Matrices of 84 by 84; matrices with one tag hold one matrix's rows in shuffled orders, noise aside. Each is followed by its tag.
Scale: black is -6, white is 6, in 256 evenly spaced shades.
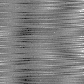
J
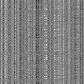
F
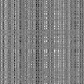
F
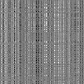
F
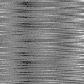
J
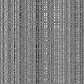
F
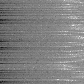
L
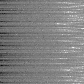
L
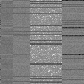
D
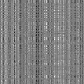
F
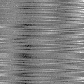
J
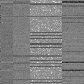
D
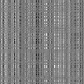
F
